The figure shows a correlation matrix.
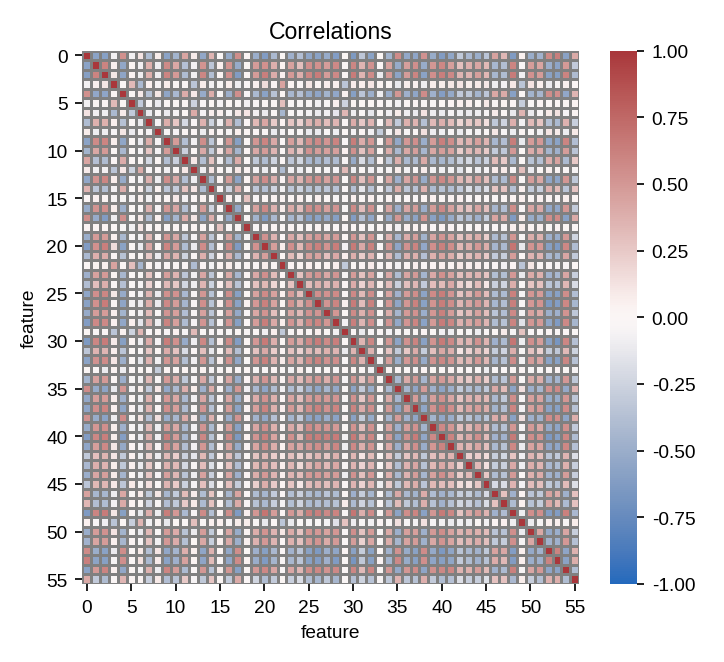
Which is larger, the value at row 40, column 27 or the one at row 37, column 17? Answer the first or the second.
the first
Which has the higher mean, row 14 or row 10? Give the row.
10
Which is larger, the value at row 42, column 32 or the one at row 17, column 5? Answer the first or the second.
the first
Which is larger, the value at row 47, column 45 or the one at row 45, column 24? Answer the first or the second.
the second
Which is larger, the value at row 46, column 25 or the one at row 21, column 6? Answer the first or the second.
the second
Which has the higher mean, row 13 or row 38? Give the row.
13
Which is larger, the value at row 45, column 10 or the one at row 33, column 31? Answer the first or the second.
the first
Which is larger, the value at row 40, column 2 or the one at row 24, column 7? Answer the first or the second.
the first
